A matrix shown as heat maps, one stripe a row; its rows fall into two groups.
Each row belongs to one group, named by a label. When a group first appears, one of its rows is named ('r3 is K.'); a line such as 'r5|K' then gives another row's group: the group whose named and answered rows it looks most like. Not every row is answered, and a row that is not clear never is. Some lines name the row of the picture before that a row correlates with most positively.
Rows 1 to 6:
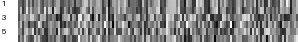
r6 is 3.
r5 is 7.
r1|3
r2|3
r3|7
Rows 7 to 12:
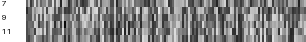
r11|7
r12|7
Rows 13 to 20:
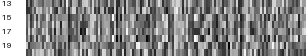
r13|7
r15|3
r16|3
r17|3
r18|3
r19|7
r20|7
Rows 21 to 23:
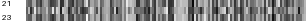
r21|3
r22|3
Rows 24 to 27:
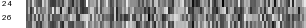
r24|3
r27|3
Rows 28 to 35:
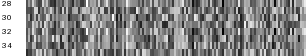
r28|3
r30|3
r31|7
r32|3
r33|3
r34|3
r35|7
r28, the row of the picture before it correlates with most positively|24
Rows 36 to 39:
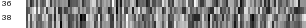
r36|3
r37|7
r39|3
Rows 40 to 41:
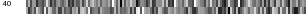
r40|3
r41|7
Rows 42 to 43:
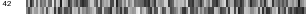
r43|7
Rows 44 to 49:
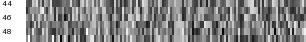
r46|7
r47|3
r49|3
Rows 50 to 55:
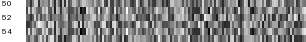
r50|7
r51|3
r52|3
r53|7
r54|3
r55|7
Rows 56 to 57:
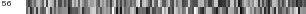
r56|7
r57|3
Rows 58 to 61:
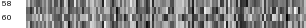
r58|3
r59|3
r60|7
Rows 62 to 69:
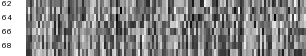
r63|3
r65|7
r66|7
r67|7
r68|7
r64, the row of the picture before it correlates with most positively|59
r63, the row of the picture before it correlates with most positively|58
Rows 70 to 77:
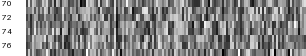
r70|3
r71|7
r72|7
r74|3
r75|7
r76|7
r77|3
